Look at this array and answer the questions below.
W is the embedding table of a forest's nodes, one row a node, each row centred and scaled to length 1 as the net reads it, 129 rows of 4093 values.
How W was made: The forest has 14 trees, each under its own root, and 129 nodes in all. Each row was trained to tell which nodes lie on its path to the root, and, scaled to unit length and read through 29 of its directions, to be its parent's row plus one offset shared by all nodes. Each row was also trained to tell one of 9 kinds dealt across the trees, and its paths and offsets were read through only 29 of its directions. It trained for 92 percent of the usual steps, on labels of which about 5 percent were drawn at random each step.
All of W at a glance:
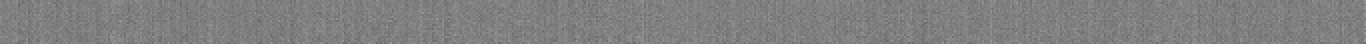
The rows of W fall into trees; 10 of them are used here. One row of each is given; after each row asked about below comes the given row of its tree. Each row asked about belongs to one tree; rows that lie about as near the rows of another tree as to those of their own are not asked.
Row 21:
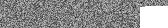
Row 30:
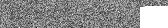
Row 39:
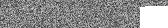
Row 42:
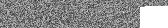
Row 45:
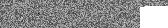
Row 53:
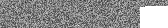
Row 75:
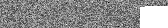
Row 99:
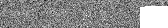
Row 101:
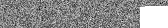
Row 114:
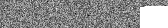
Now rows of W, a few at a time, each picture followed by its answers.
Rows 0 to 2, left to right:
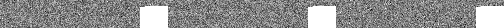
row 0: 114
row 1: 99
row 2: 99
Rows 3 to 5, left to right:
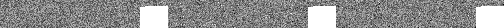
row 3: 39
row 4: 30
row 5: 99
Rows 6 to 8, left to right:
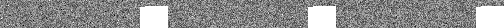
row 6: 101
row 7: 114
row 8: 99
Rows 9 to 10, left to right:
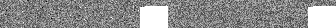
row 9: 99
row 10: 21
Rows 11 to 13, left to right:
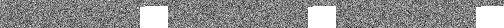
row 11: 101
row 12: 99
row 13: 114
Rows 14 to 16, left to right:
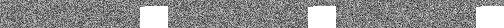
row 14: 75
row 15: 21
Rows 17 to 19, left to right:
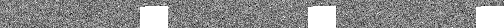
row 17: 39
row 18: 30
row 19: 101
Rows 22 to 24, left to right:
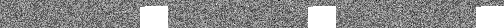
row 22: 21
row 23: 75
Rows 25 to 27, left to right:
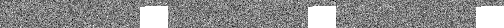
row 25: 39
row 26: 30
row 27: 39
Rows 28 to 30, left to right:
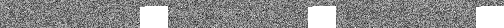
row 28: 42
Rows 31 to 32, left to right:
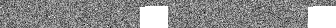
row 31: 114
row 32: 39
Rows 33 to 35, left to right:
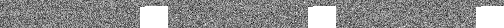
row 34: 30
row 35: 39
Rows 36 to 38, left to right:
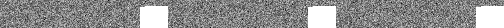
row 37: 75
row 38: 39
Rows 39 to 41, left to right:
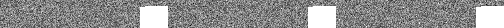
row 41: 101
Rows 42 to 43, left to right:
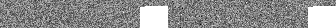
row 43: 75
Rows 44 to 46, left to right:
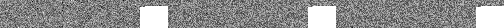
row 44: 75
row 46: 45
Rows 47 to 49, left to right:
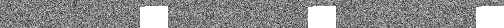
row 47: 101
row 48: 99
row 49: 30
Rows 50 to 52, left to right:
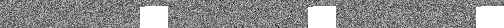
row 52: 75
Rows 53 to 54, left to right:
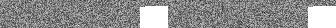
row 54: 53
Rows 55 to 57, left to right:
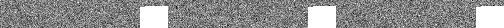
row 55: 101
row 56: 39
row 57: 101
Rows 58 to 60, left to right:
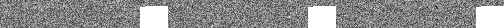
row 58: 39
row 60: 114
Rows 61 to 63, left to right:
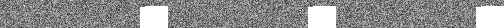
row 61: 114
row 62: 45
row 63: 21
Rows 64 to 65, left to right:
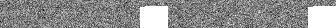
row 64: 99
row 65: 30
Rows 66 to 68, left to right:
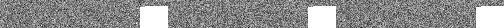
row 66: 101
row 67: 53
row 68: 30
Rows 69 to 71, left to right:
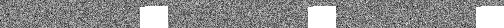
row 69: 114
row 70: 53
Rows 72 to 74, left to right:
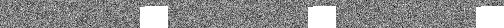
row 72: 75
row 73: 114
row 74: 99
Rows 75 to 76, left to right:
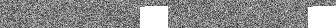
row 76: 30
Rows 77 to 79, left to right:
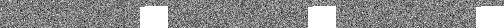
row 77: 99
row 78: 101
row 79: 101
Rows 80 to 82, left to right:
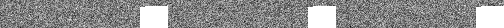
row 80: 39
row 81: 114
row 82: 30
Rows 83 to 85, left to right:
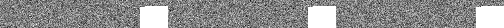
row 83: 75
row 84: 75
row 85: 53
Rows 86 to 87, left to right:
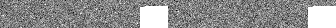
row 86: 30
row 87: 75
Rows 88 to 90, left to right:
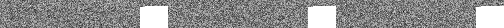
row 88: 30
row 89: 42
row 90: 30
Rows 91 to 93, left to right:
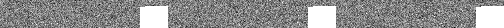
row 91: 101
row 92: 39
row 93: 39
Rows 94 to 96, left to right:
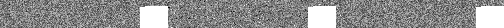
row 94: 114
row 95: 39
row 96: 114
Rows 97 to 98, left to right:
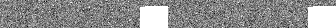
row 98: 75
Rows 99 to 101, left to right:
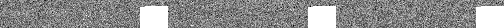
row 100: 30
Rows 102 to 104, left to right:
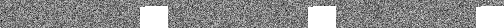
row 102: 75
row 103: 75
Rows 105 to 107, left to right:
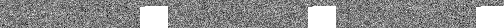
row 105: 75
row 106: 42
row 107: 30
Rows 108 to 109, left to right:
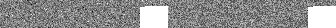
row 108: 99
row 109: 21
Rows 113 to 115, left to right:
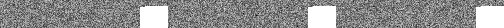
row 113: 42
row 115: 99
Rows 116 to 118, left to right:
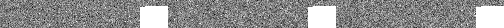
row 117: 99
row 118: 39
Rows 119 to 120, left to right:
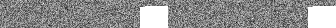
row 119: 30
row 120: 75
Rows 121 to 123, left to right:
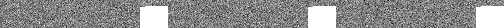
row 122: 99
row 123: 99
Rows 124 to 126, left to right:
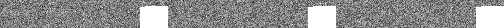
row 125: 114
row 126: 53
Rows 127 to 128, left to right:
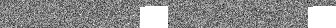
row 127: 39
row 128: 114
